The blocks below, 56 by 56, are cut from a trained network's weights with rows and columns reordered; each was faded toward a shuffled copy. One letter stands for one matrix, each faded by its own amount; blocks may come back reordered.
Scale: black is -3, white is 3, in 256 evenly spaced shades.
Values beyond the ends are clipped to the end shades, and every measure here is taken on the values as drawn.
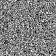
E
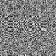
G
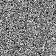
E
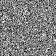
E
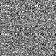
G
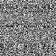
G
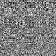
G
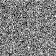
E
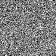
E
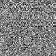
G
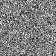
E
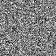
E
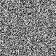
E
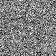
E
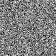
E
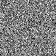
E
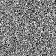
E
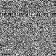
G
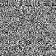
G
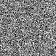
E
